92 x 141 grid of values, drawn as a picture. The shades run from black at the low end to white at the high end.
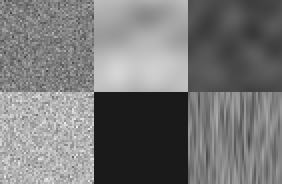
The table splits into 2 rows of 3 panels. Panel 1,1: middling, fine-grained. Panel 1,2: high, smooth. Panel 1,3: low, smooth, faint in contrast. Panel 2,1: high, fine-grained. Panel 2,2: very low, flat. Panel 2,3: middling, streaked downward.
